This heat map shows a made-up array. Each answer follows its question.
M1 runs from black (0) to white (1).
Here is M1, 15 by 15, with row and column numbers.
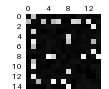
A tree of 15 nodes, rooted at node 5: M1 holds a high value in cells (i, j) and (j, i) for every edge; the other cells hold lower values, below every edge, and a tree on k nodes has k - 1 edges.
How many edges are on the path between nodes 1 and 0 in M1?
1
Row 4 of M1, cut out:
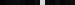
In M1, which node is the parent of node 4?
8
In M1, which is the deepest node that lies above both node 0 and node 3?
1
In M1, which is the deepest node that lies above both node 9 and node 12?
1
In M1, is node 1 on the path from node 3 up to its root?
yes
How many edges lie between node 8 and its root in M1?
1
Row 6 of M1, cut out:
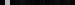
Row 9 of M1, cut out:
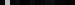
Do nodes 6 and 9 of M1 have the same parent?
yes
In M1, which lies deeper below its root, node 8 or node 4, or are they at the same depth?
node 4
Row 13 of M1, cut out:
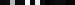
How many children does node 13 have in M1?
2
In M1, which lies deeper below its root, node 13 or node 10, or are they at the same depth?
node 10
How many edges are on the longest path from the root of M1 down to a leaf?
2
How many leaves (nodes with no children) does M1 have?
11
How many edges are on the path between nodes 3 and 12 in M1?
2
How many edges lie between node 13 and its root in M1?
1
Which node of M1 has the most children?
1
